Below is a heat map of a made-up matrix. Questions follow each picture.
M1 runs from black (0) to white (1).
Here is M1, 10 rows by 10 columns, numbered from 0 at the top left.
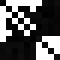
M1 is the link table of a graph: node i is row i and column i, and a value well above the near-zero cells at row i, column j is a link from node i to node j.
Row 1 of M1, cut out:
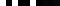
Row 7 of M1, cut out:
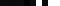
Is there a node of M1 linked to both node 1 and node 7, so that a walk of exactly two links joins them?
no
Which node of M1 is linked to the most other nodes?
node 0
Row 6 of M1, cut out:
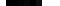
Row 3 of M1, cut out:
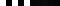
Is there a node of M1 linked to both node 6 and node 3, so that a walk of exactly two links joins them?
yes
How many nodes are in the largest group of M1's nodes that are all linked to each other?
4
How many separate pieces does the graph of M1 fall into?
1
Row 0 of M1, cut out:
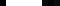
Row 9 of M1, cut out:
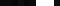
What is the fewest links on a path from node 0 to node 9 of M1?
2
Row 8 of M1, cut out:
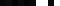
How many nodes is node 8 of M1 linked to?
3
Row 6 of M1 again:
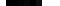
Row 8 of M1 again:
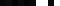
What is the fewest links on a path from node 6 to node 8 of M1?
1
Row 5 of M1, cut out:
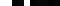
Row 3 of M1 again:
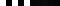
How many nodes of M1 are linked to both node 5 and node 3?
2
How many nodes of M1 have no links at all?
0
